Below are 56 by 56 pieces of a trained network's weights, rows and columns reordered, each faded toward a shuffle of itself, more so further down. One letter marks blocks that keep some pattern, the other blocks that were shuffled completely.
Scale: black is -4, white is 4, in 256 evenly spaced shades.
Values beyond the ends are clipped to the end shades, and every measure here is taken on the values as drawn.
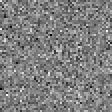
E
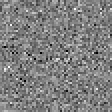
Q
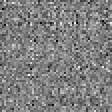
Q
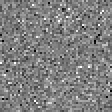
E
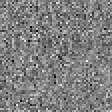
Q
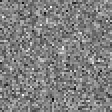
E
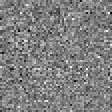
Q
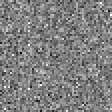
E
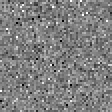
E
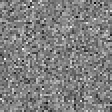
E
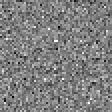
E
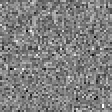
Q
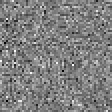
Q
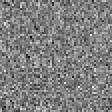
Q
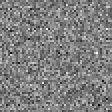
Q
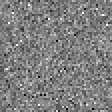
E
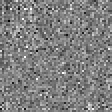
Q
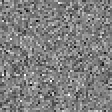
E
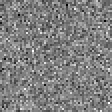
E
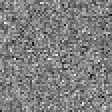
E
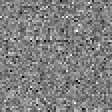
Q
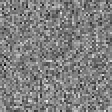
Q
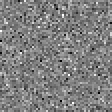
E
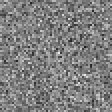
Q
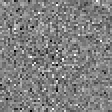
Q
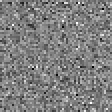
Q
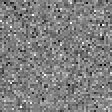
E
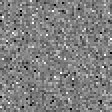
E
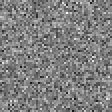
E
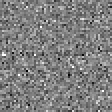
Q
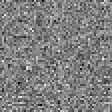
Q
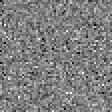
Q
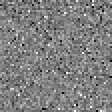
E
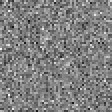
Q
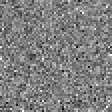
Q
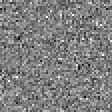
E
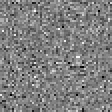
Q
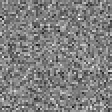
Q
